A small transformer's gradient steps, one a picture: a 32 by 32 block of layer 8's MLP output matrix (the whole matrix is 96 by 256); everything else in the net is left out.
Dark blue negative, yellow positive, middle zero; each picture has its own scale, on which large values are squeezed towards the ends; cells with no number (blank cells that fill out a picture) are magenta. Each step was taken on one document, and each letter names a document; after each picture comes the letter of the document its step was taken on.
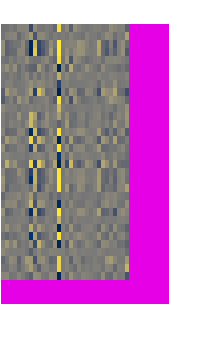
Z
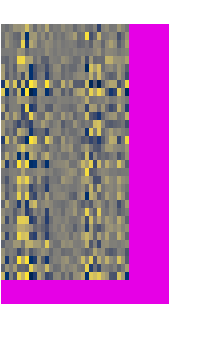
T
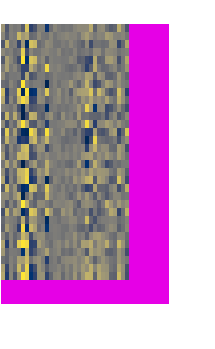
T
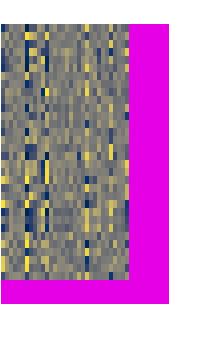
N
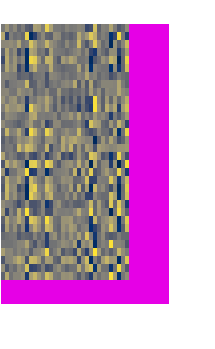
T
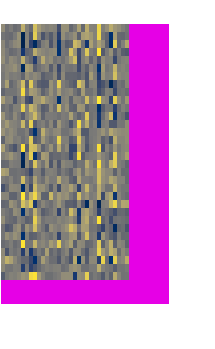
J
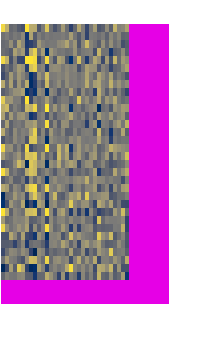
N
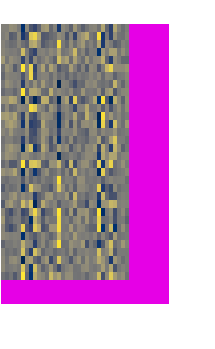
J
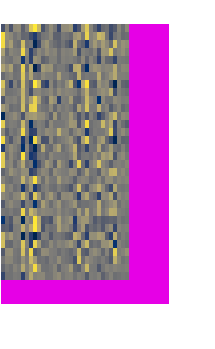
J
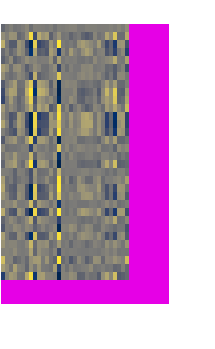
Z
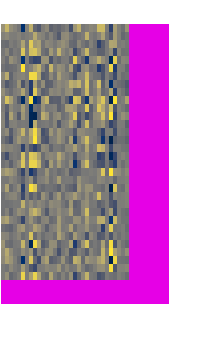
J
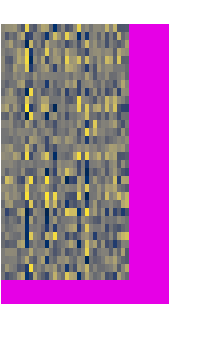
N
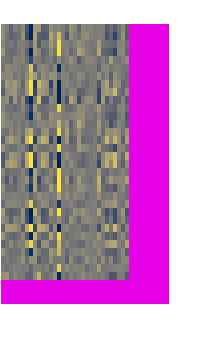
Z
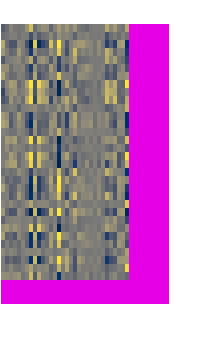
Z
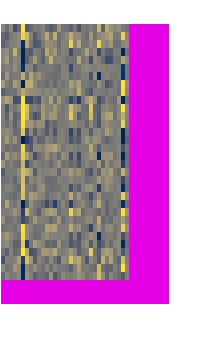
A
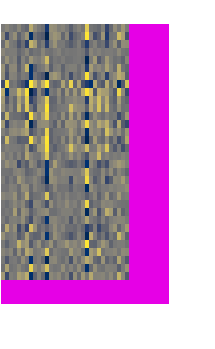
T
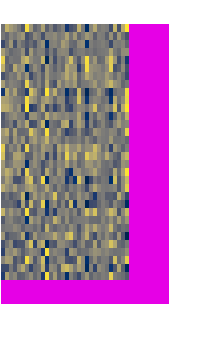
N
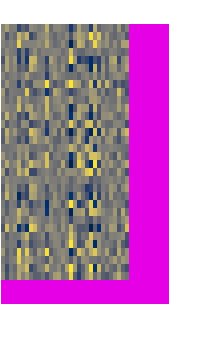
T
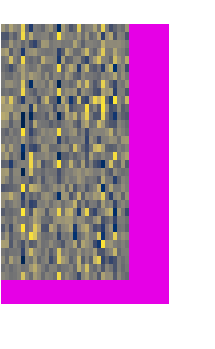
J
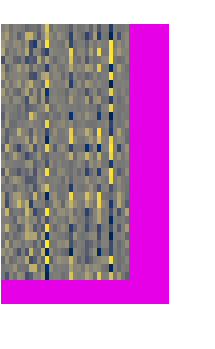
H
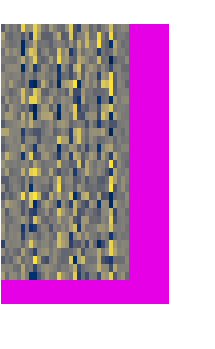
J
